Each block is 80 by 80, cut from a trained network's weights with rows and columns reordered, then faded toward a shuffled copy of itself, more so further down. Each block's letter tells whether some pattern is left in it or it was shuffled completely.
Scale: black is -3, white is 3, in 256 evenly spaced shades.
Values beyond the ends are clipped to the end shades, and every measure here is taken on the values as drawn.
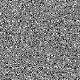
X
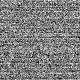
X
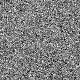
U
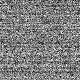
X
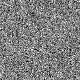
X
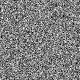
U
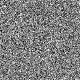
U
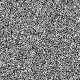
U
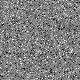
U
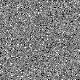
X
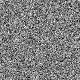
U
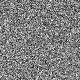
U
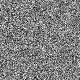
U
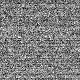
X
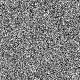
U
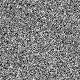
U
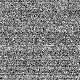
X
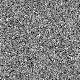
U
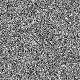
U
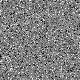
U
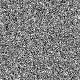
U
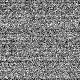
X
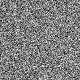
U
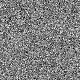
U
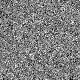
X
